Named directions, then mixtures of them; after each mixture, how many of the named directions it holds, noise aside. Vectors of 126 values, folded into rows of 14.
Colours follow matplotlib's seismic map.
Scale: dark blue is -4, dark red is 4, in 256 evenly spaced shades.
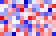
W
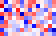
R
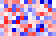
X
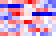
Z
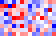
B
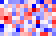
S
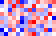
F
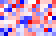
two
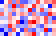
one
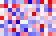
two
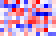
three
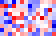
one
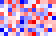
one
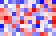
one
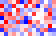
three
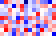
two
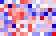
two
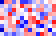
three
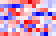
one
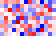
one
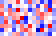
three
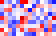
one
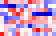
two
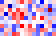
three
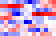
one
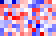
two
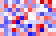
one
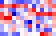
two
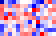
two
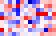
three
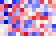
three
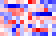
two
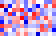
three
